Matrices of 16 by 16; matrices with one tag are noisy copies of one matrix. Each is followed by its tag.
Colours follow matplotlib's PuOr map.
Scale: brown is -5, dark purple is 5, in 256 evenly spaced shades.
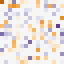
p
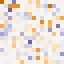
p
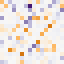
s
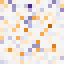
s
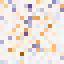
s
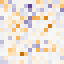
s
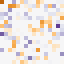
p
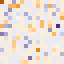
p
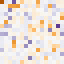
p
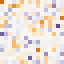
p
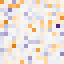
p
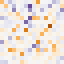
s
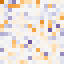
p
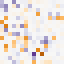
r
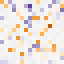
s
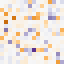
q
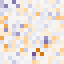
r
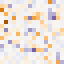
q
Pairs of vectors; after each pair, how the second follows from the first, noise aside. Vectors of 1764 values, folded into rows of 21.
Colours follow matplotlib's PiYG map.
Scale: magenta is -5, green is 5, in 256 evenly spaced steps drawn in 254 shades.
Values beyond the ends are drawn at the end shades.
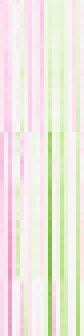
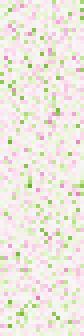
shuffled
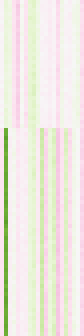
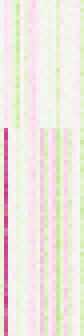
negated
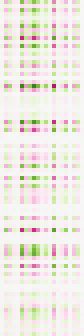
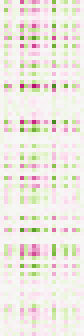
negated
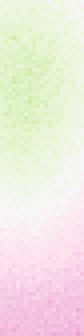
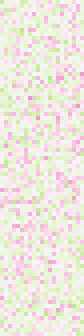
shuffled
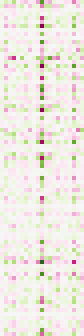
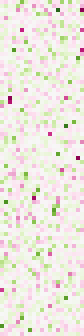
shuffled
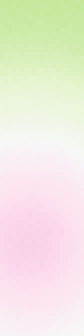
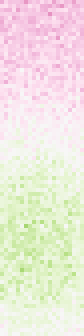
negated
